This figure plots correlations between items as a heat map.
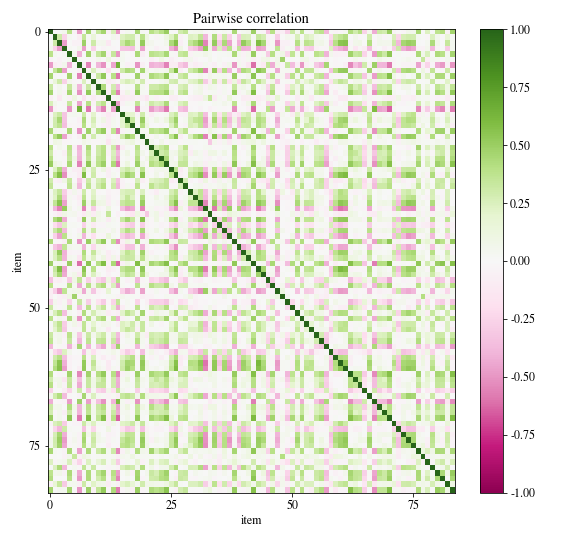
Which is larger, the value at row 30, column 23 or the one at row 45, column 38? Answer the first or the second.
the first
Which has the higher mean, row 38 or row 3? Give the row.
38
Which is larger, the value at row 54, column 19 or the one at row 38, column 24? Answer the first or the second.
the second
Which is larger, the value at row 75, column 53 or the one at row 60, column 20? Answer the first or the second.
the first
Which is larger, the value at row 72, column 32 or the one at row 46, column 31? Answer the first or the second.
the first
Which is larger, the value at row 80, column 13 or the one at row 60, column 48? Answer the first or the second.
the first
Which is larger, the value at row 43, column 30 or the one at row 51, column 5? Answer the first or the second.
the first
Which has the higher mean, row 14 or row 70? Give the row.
70
